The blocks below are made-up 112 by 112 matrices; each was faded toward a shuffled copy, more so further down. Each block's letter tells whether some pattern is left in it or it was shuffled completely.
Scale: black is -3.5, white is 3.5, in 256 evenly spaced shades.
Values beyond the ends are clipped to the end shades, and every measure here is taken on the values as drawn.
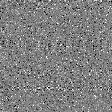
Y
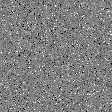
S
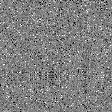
Y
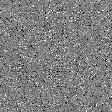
Y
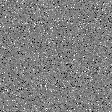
S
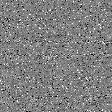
Y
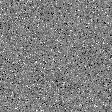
S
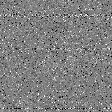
Y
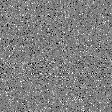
Y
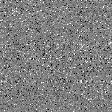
Y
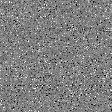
Y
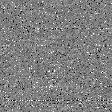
Y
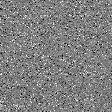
Y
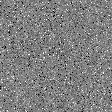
S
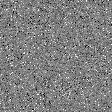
S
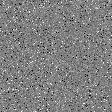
S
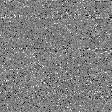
Y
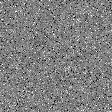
S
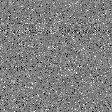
Y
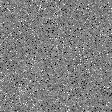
S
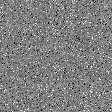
S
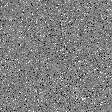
S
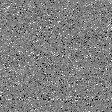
Y
